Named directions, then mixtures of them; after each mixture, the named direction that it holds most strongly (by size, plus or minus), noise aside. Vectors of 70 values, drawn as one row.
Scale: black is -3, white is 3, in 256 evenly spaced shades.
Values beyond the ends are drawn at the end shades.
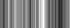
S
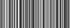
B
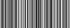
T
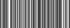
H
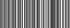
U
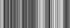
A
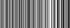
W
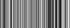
W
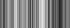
S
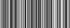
T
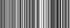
U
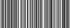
T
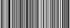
H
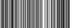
W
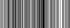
S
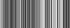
A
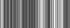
A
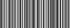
U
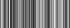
A
